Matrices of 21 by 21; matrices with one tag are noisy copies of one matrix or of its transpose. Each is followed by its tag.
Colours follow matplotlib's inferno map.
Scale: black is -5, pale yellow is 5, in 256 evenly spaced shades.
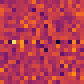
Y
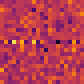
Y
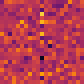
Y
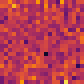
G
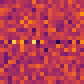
Y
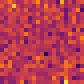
G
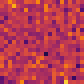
G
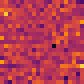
G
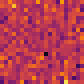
G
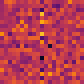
Y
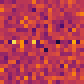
Y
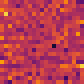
G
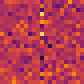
Y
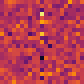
Y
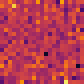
G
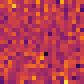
G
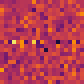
Y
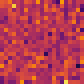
G
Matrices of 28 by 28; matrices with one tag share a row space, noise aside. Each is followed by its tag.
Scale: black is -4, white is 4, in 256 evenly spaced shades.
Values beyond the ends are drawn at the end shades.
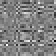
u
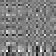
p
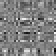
u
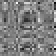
u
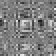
u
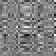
u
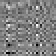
p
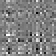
p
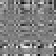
u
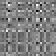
p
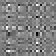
p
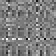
p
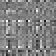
p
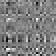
p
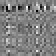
p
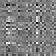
p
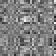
u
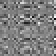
u
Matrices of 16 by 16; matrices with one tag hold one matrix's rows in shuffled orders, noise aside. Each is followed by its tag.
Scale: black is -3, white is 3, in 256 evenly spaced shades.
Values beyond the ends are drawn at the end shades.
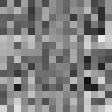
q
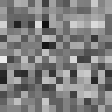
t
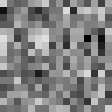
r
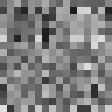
t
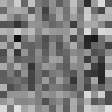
q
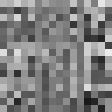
q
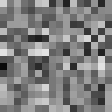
r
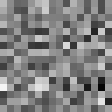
r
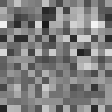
t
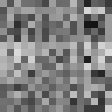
q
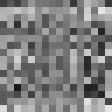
q
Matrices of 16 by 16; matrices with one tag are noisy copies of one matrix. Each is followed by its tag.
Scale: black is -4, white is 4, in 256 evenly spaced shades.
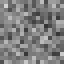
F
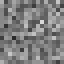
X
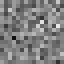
X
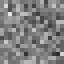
F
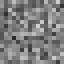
X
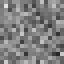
F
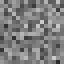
X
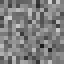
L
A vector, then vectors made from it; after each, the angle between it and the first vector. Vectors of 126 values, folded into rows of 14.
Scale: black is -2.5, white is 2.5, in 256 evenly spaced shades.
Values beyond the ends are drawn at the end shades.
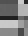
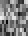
partly opposed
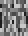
orthogonal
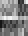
nearly opposite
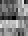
nearly parallel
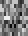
partly opposed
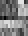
nearly parallel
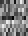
partly aligned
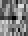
partly aligned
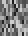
orthogonal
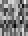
partly opposed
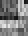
nearly parallel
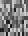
orthogonal
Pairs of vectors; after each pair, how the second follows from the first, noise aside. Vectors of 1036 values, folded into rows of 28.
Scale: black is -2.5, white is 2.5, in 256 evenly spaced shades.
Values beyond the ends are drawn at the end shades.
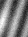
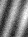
reversed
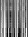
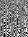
sign-scrambled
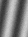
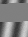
partly zeroed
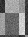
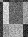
reversed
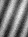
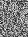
shuffled
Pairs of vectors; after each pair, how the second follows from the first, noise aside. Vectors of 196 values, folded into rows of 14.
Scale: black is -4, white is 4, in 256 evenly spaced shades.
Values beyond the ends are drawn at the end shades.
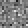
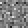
reversed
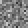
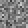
reversed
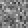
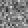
reversed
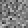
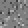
partly zeroed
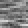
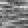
reversed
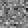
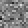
reversed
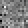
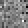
reversed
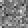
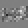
partly zeroed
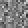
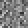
reversed
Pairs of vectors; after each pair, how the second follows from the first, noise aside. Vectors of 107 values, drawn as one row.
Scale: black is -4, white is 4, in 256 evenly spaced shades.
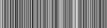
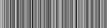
sign-scrambled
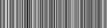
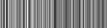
sign-scrambled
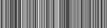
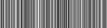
sign-scrambled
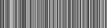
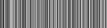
copied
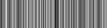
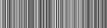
sign-scrambled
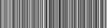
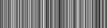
sign-scrambled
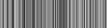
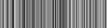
copied
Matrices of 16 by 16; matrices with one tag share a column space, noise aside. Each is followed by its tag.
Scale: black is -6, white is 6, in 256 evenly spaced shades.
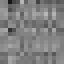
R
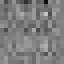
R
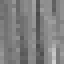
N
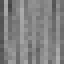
N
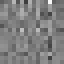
R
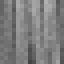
N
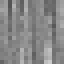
N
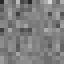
R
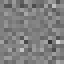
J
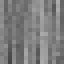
N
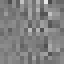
R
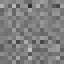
J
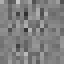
R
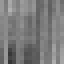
N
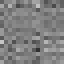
J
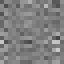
J
